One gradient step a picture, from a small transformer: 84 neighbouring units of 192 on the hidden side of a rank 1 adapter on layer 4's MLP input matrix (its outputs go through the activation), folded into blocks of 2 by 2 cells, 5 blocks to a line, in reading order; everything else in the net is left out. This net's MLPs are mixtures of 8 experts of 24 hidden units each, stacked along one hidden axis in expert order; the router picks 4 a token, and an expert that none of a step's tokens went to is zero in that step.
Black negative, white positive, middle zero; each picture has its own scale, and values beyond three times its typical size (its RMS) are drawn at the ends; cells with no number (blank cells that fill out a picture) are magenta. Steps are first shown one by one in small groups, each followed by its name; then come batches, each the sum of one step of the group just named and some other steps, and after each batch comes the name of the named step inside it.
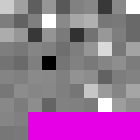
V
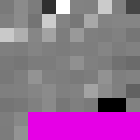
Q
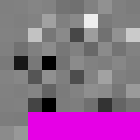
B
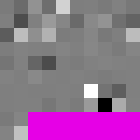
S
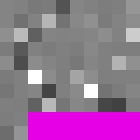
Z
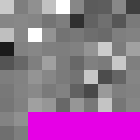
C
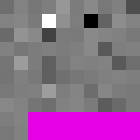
B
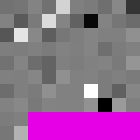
S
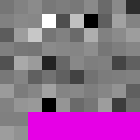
B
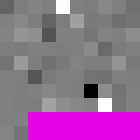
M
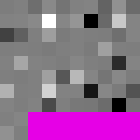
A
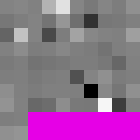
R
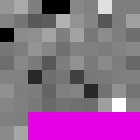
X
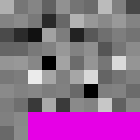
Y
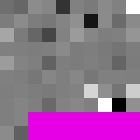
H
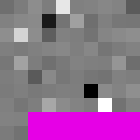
M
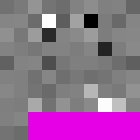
H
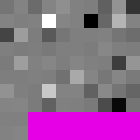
A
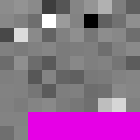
X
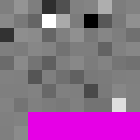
X
